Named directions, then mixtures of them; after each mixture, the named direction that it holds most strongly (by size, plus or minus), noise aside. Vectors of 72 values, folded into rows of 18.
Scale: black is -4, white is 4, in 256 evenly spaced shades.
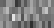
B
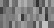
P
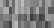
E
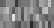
B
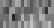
B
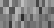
P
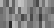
E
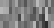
P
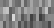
B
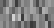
B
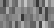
P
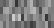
B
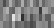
B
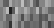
E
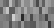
B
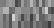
B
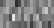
B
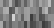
B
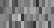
P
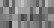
E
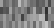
P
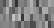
B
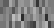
P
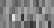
B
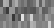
B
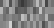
P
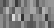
B
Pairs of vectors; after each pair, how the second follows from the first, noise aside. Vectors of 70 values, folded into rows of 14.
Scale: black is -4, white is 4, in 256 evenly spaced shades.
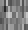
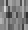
negated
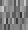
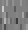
partly zeroed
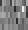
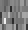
reversed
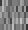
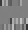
partly zeroed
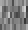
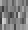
reversed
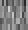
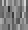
negated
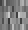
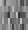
negated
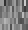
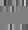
partly zeroed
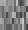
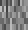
shuffled
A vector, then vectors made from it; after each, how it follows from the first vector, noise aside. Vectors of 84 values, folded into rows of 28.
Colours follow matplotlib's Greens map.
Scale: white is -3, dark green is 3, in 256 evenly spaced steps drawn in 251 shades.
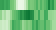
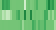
partly zeroed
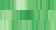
shrunk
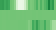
partly zeroed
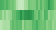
shrunk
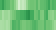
shrunk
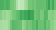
shrunk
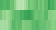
shrunk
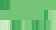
partly zeroed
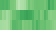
shrunk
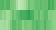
shrunk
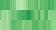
shrunk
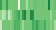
partly zeroed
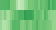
shrunk
